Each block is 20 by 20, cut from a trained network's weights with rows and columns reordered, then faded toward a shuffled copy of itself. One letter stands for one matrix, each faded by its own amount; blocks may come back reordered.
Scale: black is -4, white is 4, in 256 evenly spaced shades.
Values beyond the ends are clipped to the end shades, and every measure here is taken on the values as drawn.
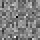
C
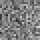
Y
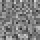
Y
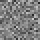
Y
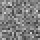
Y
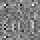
C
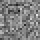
Y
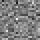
C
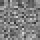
C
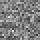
Y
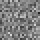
C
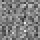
C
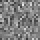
C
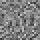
Y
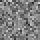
Y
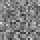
Y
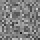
C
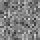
Y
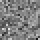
Y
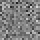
Y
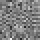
C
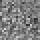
Y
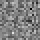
C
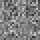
Y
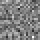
C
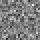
Y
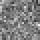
Y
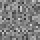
Y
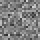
Y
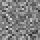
C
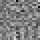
C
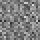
C
